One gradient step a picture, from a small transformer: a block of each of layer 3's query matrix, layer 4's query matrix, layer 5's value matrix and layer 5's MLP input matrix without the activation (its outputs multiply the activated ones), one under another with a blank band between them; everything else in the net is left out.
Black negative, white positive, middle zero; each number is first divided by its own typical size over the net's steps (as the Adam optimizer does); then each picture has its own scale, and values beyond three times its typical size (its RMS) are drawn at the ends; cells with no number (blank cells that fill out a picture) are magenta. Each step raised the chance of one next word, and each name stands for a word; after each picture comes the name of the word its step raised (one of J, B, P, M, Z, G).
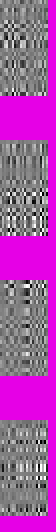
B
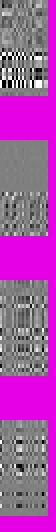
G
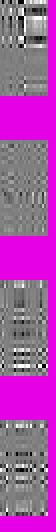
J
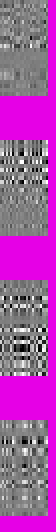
G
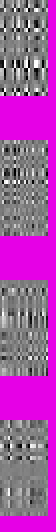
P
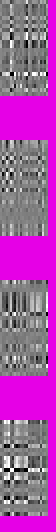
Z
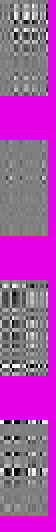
J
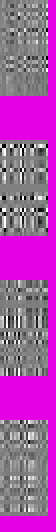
P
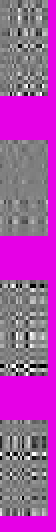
J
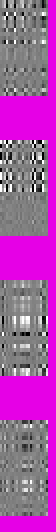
P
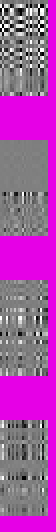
P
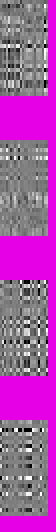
B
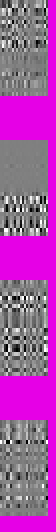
G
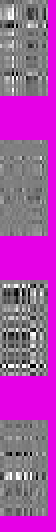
J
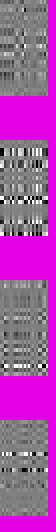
J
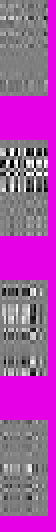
P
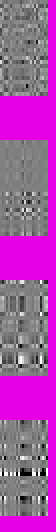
Z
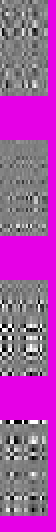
G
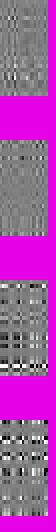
J
